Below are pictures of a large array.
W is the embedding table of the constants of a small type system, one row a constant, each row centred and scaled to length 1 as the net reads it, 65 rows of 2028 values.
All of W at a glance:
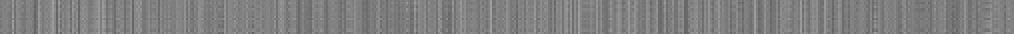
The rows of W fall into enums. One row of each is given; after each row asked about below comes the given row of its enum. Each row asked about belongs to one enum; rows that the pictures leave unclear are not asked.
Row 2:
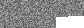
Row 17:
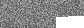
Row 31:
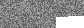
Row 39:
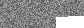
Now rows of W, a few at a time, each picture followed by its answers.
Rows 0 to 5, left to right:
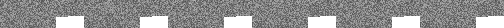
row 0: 39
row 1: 31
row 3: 17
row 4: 39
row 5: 17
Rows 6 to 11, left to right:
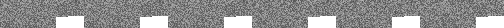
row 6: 17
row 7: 17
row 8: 17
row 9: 39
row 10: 2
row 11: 31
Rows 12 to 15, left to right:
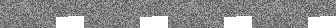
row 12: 31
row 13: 39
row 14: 31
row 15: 31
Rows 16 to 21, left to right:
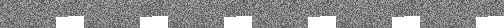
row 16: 39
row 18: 17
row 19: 39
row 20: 17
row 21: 39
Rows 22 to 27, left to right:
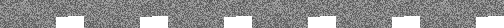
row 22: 31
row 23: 17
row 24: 39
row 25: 31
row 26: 39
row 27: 31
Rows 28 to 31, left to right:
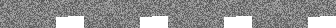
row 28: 39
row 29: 31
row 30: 39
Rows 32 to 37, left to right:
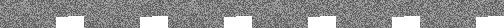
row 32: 31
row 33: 17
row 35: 31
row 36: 39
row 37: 39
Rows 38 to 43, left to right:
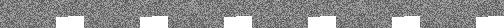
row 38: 39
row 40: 31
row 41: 2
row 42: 31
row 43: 17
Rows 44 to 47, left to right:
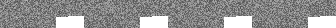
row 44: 2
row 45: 31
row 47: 17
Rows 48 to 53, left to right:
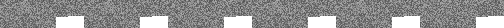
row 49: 31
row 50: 39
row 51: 31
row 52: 31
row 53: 17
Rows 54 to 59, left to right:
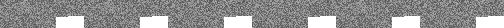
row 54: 31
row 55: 31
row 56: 39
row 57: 17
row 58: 31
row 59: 39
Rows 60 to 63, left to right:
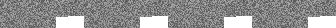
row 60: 39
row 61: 39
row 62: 17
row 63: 39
